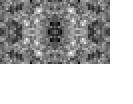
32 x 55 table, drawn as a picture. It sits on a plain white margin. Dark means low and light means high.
Seam: none. Odd rows or columns: none. Grain: blotchy. Slope: none. Mirror symmetry: left to right and top to bottom. Ninth with the lowest average: centre.
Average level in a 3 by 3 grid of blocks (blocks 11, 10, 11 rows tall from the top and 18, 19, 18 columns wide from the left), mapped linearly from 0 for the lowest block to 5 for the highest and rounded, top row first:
353 / 202 / 353
